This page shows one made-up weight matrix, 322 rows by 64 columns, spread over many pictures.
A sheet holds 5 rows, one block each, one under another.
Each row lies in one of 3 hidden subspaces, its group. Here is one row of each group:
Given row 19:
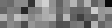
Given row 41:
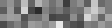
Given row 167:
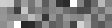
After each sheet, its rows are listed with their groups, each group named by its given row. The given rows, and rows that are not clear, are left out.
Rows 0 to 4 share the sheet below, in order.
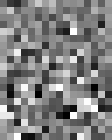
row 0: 41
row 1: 167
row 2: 41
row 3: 19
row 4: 167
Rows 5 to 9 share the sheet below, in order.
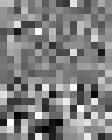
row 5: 167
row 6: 41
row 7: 167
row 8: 41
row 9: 41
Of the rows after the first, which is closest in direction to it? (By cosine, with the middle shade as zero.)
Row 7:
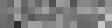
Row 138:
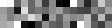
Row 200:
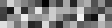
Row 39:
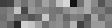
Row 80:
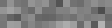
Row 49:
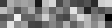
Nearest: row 39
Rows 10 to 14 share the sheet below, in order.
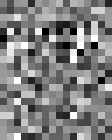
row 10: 19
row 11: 41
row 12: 167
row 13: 19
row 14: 167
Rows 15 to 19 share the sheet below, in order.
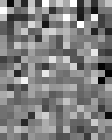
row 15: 41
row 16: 19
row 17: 167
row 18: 41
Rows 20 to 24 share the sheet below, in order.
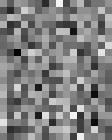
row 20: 19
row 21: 167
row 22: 41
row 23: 41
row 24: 41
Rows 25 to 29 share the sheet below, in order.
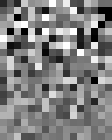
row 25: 167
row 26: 41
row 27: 19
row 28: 41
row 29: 167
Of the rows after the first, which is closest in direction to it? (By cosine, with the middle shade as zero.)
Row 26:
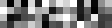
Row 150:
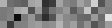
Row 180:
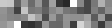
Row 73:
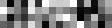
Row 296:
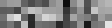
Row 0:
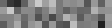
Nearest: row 73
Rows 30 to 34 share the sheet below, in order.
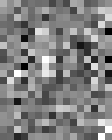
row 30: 167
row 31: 19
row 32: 19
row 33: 19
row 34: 167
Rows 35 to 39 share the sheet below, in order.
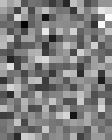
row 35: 167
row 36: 41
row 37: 41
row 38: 41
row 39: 167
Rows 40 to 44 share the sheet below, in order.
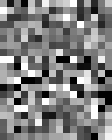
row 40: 41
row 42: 167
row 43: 167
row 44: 19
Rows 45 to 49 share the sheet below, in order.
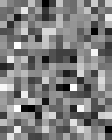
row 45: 19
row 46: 19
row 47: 41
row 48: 167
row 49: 19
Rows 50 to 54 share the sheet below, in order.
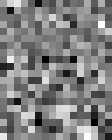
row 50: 41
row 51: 19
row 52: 41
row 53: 19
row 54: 19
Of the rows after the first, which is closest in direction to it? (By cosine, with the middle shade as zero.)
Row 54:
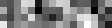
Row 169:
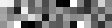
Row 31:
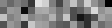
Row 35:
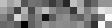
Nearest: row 169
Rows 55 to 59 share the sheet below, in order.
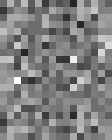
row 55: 41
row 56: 167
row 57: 167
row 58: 167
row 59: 41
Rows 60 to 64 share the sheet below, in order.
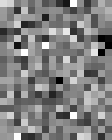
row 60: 167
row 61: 167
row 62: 41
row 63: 41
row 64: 167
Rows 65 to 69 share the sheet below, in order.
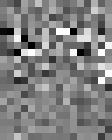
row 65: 41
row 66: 167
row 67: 167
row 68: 19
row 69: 167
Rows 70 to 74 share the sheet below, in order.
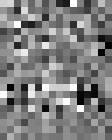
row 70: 167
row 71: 167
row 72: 41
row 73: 41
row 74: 19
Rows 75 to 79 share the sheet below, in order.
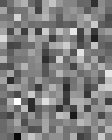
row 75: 19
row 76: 41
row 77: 19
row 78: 19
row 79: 167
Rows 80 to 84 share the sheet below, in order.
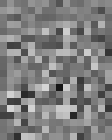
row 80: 19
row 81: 19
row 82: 41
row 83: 19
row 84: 167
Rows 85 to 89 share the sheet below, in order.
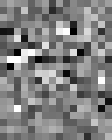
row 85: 41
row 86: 167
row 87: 41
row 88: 167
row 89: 19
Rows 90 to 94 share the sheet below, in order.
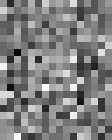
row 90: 41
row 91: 167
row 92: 41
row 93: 41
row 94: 167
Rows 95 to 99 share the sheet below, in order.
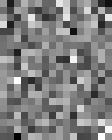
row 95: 19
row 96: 167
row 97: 167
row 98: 41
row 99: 167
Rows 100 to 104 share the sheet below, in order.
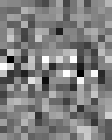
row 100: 19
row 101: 19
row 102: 41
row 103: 41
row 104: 19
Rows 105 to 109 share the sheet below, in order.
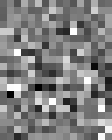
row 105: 41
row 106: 167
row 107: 19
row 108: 41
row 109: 167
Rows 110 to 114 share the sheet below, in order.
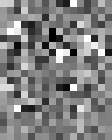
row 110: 167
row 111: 41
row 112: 19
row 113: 167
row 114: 41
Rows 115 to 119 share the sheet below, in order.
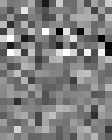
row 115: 19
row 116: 19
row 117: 19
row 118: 19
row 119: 19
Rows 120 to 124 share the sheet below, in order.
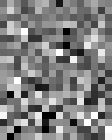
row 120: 19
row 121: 41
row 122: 167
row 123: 41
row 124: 19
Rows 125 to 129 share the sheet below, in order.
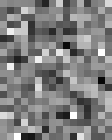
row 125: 19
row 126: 41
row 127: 41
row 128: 19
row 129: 167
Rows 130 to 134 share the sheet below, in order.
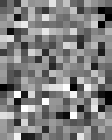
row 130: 167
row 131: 41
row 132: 41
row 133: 167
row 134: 167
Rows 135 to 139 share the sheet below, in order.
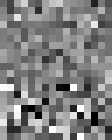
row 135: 19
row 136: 41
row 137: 19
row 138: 167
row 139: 41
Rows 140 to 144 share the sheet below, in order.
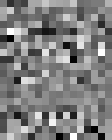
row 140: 41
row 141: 41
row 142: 167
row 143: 19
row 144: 41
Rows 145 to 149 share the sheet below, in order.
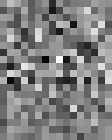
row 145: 41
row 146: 19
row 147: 19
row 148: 41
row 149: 41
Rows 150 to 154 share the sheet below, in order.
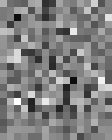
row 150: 19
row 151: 167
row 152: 41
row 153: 19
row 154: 41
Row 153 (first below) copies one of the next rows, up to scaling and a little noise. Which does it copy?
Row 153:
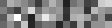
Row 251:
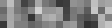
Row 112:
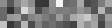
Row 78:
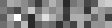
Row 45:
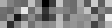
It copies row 78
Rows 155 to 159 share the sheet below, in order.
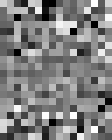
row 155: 19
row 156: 167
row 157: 19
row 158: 167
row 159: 41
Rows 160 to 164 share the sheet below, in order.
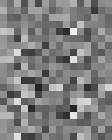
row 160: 41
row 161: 167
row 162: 167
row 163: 19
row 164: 167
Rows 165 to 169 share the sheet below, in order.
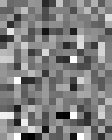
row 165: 19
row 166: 41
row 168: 167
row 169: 167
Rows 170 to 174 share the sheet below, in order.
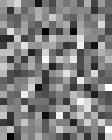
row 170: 41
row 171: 41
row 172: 41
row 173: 19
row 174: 19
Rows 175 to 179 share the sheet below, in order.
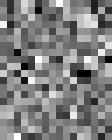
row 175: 19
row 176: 167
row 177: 19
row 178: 41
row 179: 167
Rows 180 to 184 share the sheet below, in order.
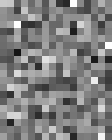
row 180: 167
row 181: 167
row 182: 19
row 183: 41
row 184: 41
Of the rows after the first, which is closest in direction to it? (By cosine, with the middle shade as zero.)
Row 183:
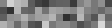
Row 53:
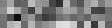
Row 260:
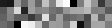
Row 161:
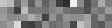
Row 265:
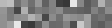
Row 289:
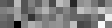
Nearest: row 289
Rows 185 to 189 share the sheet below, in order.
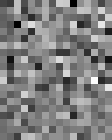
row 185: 167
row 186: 19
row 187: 19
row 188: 19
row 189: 167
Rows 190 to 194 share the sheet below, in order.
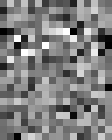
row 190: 41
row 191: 167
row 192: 41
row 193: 19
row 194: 167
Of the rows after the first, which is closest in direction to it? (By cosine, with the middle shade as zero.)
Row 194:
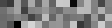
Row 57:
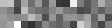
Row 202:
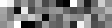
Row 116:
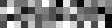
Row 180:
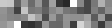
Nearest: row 116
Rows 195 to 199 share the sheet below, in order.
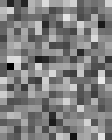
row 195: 41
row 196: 41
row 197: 41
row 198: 41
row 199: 41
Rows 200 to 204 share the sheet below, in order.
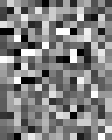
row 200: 41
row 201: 167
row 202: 167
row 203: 41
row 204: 167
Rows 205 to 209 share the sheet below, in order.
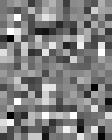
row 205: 19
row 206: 41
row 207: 167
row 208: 19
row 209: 41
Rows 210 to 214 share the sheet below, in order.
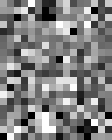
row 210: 19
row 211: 167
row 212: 19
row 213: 41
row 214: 19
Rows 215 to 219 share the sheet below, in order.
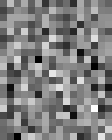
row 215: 41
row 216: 41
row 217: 41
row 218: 19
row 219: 167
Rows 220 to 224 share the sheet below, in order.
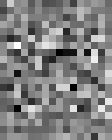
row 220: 41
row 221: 19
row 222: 19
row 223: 167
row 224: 19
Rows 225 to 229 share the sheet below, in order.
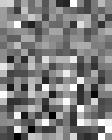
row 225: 167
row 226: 19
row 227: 41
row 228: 41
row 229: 167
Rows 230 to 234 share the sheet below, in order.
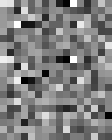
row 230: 167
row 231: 19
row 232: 167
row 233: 19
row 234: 19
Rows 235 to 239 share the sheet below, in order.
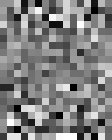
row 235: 41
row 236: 41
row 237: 167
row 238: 167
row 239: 19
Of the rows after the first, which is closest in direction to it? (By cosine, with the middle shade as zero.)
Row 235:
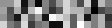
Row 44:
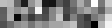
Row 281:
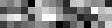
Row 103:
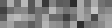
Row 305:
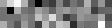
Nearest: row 305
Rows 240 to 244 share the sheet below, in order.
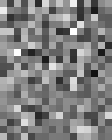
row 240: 41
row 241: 167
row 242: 41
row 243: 167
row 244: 19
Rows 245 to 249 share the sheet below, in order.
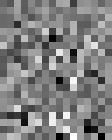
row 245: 167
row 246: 41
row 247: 41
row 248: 167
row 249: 41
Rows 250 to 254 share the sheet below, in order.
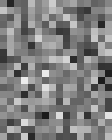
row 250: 41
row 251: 19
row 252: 167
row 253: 19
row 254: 19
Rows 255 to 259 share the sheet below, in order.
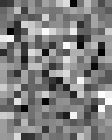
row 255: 167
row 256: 41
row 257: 41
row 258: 167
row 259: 167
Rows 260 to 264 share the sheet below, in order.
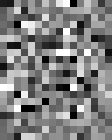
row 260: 167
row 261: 19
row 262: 41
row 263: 167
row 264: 167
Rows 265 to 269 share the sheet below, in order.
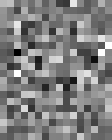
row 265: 167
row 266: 167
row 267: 19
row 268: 19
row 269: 41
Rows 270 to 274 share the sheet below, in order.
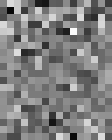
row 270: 41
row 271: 167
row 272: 19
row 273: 167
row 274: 41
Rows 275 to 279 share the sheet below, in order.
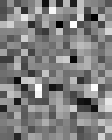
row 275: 41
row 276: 19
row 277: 167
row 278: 19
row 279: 167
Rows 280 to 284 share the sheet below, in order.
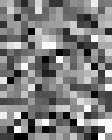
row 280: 19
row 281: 19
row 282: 19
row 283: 19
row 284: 167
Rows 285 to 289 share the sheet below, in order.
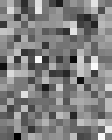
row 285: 19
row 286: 167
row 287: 41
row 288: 19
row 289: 167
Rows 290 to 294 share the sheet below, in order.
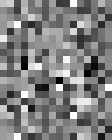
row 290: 167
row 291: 41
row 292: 41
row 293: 19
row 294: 167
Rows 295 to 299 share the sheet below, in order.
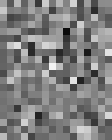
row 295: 41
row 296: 19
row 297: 41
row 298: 167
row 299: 19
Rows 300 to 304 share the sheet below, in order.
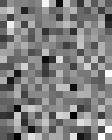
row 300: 19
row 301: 41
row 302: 19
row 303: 167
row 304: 167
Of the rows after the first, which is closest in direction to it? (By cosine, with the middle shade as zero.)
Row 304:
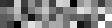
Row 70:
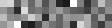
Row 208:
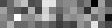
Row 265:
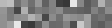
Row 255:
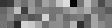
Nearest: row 255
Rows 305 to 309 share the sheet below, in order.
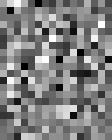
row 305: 41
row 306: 41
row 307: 19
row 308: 19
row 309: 167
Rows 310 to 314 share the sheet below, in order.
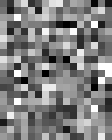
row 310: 19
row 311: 41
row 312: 167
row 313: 19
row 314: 41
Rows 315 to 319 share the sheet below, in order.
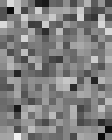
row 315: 41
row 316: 19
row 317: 19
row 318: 167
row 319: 167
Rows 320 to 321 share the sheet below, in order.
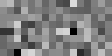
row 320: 167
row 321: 167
